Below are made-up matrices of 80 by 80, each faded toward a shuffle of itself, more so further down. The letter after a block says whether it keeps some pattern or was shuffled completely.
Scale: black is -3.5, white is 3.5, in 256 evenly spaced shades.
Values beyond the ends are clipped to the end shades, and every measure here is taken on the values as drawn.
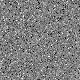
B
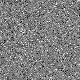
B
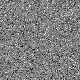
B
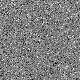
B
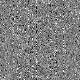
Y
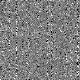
Y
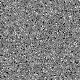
B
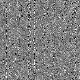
Y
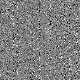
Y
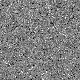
B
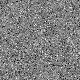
B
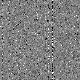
Y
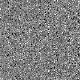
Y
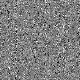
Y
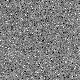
B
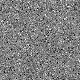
B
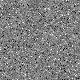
B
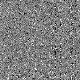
Y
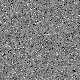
B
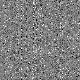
Y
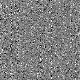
Y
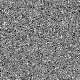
B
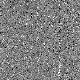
Y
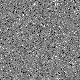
B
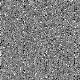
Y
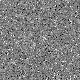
B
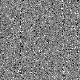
Y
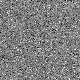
B
